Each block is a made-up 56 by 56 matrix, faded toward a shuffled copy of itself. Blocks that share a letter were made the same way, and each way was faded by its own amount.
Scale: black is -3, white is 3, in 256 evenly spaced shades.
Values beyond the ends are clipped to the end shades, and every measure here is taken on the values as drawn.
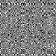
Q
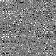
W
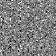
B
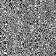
B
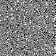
B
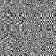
Q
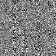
B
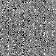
B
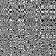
Q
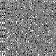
W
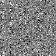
B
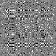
Q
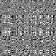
Q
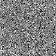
B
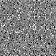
W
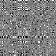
Q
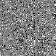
B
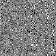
B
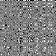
Q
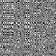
Q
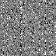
B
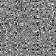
W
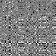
Q
